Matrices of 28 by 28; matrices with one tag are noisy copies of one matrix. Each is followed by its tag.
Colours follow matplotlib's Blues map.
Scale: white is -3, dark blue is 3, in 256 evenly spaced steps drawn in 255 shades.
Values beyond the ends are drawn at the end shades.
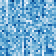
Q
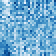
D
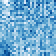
D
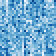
Q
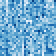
Q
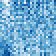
D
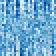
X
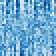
X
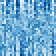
X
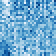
D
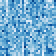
Q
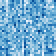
Q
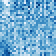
D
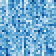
Q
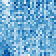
D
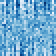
X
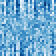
X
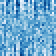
X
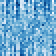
X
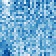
D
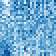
D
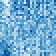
D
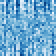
X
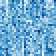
Q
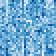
Q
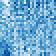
D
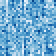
Q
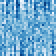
X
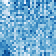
D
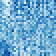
D
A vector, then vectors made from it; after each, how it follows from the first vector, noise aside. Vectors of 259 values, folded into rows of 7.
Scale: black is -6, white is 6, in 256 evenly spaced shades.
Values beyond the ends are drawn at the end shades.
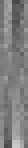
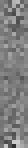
sign-scrambled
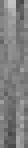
reversed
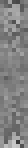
sign-scrambled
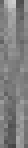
reversed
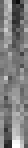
scaled up
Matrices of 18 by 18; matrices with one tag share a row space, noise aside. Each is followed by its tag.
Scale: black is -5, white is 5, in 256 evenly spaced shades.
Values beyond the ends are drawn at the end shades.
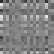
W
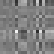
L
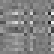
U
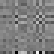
L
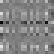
W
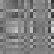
U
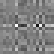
L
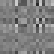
L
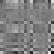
U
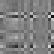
U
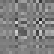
L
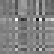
L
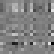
U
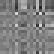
L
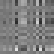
L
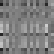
W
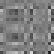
U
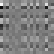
W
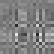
L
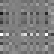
W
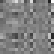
U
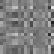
U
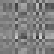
L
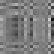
U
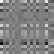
W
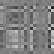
U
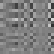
U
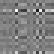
L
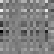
W
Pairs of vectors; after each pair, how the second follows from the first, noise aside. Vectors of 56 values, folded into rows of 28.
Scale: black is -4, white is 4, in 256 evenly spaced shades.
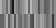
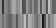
reversed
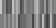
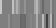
partly zeroed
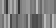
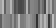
reversed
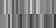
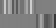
partly zeroed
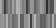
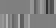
partly zeroed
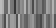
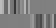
partly zeroed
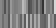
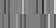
partly zeroed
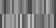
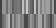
reversed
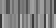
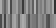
reversed
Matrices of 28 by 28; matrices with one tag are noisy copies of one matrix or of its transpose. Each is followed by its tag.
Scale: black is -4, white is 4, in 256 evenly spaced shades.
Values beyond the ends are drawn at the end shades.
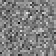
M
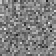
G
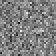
M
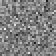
G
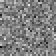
G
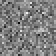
M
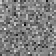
G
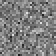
M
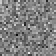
G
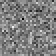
M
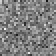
G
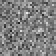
M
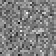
M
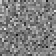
G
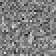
M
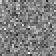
G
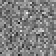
M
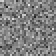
G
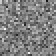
G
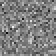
M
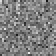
G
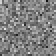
G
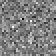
M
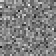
G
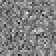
M
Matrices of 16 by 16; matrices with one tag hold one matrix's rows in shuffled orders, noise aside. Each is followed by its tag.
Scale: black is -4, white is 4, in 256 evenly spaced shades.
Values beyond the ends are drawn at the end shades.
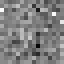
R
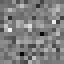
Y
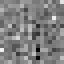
R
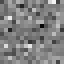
Y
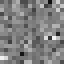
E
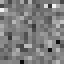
E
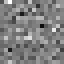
Y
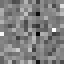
R
